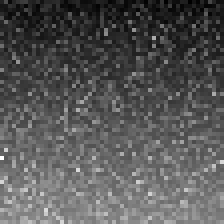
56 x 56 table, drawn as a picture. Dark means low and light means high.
No row or column stands out. No regular stripes run through it. The grain is fine, like static. Values rise toward the bottom.
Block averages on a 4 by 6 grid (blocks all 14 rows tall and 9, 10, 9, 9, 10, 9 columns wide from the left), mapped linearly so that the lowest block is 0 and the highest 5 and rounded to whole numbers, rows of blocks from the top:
000000 | 222212 | 333333 | 555554
